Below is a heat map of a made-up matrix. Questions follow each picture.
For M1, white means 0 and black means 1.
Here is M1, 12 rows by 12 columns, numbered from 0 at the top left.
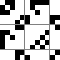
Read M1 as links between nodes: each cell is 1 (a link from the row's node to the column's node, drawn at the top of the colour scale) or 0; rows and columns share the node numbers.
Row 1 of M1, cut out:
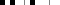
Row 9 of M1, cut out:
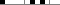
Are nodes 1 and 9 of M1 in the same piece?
yes
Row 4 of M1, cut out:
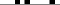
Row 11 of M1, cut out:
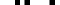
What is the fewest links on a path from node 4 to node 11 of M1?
2
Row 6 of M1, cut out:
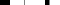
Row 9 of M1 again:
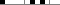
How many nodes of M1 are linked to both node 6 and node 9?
1
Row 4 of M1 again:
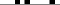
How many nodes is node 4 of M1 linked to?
3
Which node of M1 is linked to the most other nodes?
node 0
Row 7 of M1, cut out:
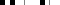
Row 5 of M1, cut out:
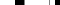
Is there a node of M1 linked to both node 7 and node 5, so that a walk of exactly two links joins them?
no
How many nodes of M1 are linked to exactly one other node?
0
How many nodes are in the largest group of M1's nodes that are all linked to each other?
3
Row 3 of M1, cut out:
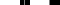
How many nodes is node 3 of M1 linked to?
4
